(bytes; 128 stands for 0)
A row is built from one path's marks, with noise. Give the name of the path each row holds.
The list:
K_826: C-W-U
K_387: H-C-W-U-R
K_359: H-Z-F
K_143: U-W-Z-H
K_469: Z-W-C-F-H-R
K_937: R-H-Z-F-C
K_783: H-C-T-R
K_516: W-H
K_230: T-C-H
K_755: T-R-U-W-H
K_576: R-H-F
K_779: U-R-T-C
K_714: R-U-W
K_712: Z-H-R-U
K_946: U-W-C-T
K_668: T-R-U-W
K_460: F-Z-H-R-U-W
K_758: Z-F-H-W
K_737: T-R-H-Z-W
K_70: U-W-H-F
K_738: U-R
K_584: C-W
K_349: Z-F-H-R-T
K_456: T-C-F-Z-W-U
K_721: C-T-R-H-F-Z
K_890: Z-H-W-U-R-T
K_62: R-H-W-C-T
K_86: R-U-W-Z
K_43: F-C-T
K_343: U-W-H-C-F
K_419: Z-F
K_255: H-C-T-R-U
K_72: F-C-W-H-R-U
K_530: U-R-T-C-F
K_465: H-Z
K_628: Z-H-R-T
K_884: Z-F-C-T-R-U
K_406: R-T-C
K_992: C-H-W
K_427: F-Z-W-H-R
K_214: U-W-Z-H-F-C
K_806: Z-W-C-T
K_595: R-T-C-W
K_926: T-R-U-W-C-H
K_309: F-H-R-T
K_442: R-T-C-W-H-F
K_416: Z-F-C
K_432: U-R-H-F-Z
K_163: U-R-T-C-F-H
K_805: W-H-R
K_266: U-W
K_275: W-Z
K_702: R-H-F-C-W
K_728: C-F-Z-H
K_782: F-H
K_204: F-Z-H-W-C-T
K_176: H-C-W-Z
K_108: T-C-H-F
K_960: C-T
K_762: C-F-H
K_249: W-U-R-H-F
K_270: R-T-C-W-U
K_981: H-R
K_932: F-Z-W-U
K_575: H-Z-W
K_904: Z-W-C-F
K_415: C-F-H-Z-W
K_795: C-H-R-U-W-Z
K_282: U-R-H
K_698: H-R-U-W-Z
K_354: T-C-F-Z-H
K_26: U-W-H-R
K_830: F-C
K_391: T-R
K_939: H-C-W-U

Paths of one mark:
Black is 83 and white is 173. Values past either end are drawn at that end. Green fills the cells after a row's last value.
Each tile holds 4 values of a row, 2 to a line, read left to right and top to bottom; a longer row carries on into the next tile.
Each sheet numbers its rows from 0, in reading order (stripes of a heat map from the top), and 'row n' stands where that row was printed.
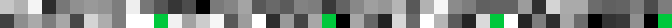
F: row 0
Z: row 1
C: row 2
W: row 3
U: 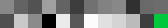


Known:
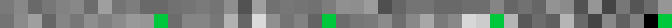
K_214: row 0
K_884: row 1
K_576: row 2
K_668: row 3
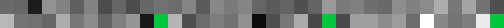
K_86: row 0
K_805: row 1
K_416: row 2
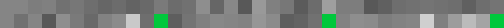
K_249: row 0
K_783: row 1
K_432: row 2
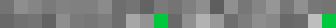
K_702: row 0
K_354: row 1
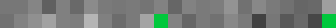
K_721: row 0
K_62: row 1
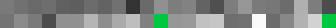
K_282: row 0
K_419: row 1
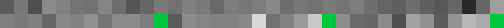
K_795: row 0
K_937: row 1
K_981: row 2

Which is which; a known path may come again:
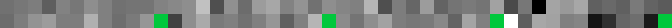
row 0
K_721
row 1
K_108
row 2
K_309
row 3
K_275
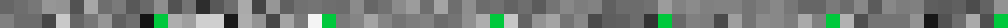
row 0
K_270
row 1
K_465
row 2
K_415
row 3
K_737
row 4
K_72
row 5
K_805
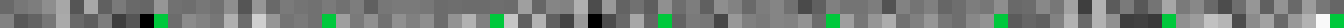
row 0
K_595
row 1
K_884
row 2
K_460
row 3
K_516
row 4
K_387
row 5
K_349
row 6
K_406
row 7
K_359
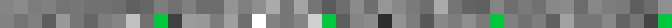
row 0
K_249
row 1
K_416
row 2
K_939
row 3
K_926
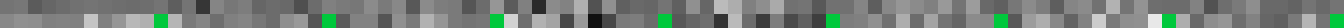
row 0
K_432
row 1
K_698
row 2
K_255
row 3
K_575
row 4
K_584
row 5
K_904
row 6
K_728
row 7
K_427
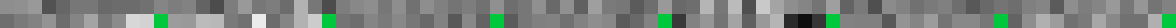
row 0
K_576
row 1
K_419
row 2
K_442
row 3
K_783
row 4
K_960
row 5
K_795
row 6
K_354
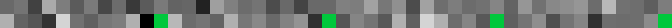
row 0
K_714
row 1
K_86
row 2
K_530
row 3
K_992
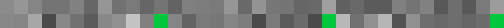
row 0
K_70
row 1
K_62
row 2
K_628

